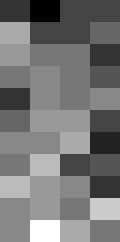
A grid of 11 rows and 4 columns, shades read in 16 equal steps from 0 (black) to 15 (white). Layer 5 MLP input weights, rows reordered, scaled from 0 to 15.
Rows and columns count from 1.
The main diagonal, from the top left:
3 4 7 5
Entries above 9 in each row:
0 1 0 0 0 0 1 1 1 1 2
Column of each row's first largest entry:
3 1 1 2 2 2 3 2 1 4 2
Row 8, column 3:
4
